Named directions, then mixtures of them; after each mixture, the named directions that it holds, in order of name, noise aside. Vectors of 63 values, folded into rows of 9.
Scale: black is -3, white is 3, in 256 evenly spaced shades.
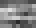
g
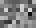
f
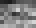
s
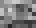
f, g, s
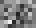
f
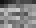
g, s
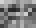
f, g, s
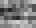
g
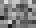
f, s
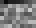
f, g, s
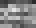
g, s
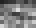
s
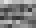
f, g, s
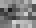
f, g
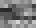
g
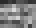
g, s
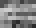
g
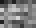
g, s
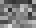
f, s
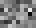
f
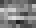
g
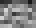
f, g, s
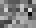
f
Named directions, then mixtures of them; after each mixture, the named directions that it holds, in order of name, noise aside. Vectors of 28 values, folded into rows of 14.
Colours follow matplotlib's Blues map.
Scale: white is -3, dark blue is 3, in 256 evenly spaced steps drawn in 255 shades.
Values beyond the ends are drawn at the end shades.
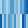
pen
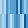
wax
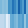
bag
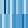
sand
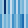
sand, wax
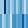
sand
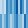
wax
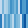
pen, wax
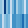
sand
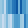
bag, wax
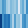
bag, pen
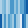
pen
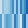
pen, wax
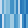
pen, wax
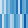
pen, wax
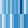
sand, wax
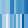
bag, pen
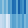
bag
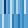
sand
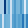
sand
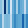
sand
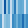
sand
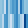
wax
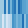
bag, sand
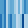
pen, wax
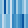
sand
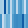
sand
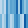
wax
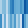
bag, pen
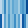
pen, sand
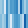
wax
